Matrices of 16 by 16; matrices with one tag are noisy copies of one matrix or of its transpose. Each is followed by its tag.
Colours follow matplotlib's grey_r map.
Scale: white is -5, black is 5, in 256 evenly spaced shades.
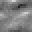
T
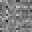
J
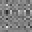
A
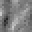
T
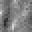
T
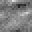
T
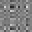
A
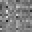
J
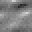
T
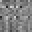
J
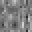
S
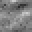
T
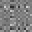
A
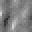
T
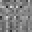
J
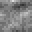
T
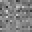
J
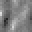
T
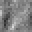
T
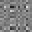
A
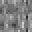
S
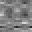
S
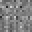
J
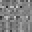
J
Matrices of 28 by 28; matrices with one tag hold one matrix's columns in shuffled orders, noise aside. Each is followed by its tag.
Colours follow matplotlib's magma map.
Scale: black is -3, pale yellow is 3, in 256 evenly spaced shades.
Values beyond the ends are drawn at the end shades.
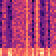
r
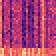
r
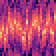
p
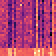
r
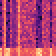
r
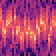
p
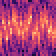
p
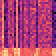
r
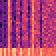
r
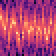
p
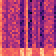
r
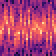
p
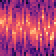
p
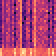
r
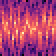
p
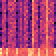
r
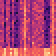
r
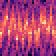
p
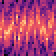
p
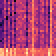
r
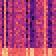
r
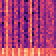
r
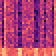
r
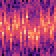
p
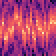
p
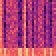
r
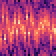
p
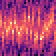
p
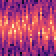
p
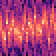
p
